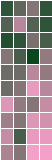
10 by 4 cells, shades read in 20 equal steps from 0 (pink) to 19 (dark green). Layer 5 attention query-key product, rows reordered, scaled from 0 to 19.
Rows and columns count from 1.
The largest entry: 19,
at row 4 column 3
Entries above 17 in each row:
0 0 0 1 0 0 0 0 0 0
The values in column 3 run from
0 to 19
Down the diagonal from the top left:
16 5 10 8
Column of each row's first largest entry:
1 4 1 3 1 1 3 2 2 2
